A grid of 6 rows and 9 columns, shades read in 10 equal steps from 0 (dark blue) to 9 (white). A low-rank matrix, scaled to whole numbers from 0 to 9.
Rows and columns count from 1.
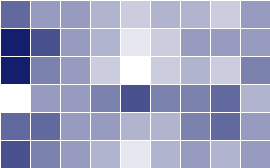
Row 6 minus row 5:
-1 1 0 1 2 0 1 3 0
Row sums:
50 43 49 42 40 47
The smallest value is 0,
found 2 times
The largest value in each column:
9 5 5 7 9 7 6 7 6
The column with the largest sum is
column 5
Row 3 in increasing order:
0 4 4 5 6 7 7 7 9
